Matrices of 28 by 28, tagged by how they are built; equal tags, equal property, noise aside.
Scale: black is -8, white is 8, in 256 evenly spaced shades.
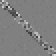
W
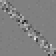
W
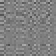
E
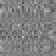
E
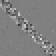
W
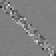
W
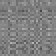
E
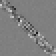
W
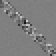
W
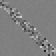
W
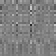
E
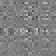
E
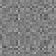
E
